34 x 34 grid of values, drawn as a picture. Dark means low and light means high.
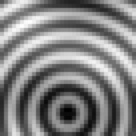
Rings spread out from the bottom middle. No row or column stands out. The ninth with the highest average is the top left. The ninth with the lowest average is the bottom middle. No lone cell stands out from its neighbours.
